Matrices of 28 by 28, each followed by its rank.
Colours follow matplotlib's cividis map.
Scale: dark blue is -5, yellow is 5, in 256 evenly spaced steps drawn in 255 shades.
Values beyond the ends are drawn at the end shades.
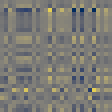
two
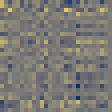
three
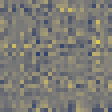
five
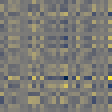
two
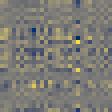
three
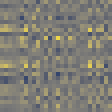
three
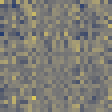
five
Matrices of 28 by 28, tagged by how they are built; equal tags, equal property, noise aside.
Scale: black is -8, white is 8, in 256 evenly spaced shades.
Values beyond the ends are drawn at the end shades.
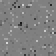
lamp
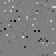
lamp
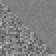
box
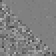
box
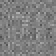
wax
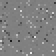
lamp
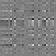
wax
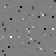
lamp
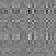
wax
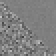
box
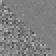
box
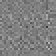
wax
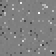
lamp
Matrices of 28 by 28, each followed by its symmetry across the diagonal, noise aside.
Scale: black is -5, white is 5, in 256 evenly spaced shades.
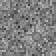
symmetric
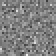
neither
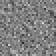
antisymmetric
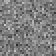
neither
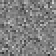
antisymmetric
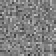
antisymmetric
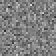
antisymmetric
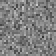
neither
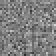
antisymmetric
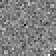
symmetric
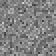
symmetric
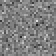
antisymmetric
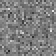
neither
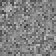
symmetric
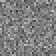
neither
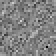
symmetric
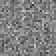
neither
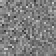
neither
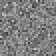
symmetric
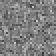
antisymmetric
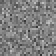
neither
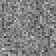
neither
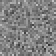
symmetric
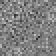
symmetric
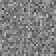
neither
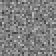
antisymmetric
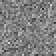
antisymmetric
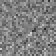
antisymmetric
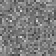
symmetric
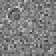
symmetric
